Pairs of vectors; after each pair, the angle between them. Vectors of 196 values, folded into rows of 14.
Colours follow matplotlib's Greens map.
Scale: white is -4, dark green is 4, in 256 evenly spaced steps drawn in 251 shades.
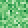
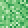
partly aligned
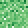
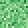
nearly parallel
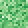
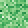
nearly parallel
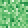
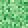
partly aligned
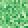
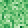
partly opposed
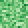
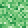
orthogonal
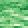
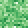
partly opposed
